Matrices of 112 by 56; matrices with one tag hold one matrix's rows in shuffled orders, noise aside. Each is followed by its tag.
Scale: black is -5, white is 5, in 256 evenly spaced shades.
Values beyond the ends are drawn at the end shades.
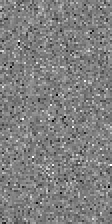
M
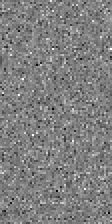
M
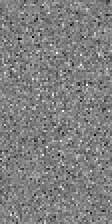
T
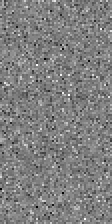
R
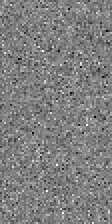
T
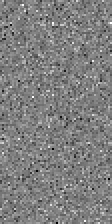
M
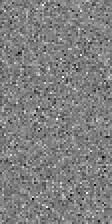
T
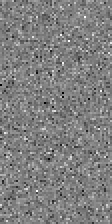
R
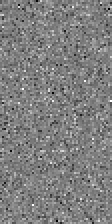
M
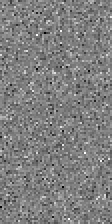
R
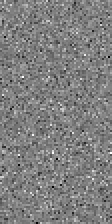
M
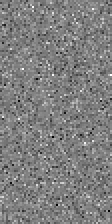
M
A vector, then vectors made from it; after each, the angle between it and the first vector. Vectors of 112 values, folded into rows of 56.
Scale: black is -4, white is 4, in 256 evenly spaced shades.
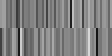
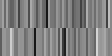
orthogonal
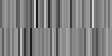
partly aligned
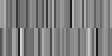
nearly parallel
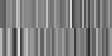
nearly opposite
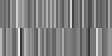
nearly opposite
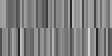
nearly parallel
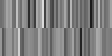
partly opposed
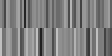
partly opposed
